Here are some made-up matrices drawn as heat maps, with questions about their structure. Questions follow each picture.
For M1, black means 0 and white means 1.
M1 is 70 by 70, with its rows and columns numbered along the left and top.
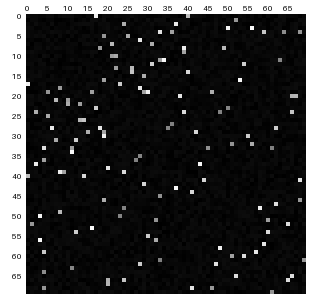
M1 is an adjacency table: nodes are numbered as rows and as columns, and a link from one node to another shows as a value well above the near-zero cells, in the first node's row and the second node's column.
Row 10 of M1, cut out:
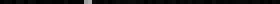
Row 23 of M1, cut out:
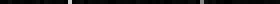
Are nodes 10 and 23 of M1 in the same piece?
yes
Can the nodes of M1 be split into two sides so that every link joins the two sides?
yes
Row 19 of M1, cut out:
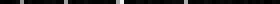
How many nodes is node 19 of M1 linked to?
5
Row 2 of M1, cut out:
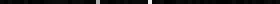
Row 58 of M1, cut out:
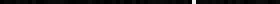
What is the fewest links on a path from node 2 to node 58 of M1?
3
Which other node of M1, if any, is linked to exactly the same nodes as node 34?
node 63
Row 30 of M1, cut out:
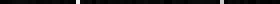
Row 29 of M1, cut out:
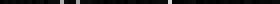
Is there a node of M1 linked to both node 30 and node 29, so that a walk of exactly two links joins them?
yes
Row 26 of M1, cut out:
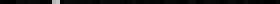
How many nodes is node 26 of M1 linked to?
2
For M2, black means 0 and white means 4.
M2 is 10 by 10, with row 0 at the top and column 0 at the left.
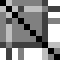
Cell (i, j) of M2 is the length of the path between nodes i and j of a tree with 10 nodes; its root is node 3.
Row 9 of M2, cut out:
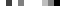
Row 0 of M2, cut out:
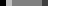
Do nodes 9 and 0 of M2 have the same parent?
no
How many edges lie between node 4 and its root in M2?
2
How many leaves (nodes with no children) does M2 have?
7
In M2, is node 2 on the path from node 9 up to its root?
no
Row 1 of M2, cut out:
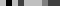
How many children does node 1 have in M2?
2
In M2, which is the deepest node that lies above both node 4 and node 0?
7
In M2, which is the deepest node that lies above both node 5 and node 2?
7
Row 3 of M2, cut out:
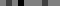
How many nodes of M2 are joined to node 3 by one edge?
2
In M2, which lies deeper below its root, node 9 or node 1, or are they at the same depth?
node 9
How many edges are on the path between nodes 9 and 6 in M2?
4
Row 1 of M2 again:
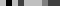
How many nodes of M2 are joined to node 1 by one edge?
3
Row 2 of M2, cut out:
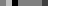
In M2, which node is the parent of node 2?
7
